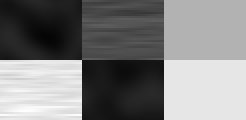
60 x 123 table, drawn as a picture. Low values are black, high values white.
It is made of 2 by 3 panels. Panel 1,1: very low, smooth, faint in contrast. Panel 1,2: low, streaked across, faint in contrast. Panel 1,3: high, flat. Panel 2,1: very high, streaked across, faint in contrast. Panel 2,2: very low, smooth, faint in contrast. Panel 2,3: very high, flat.
